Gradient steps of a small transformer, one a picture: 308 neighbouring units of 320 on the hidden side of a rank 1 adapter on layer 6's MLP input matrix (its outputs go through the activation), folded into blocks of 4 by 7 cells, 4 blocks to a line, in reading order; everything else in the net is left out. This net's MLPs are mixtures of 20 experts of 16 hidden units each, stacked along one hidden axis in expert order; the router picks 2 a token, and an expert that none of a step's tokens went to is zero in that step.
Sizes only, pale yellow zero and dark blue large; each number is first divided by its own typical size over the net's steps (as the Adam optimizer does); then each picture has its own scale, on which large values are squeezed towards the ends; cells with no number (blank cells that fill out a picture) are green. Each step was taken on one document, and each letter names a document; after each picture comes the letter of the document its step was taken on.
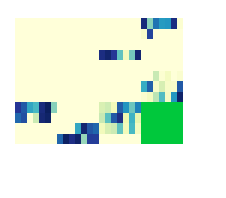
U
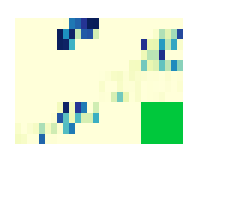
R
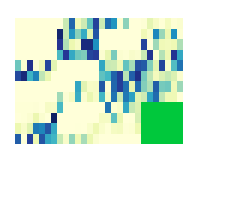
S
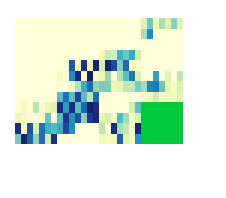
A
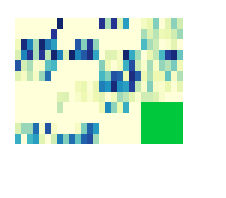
S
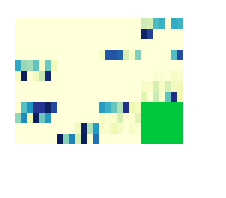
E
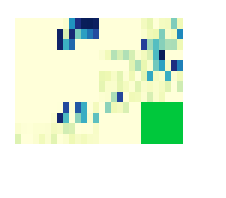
R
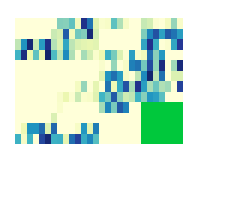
S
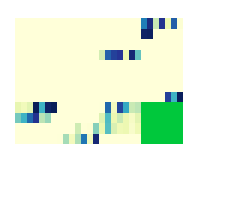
E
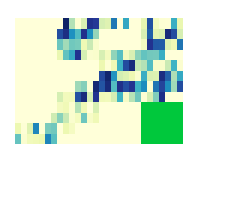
S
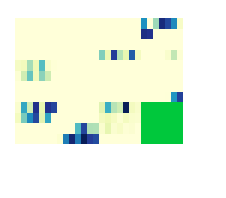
E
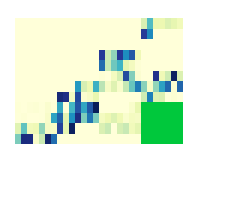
A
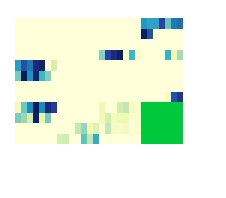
E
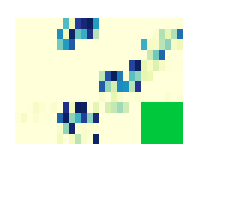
R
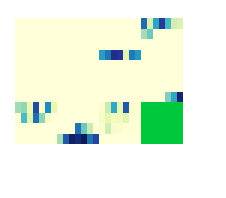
E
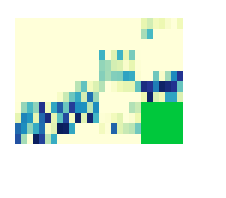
A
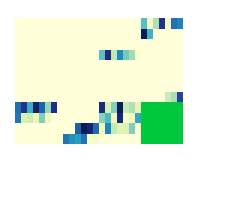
E
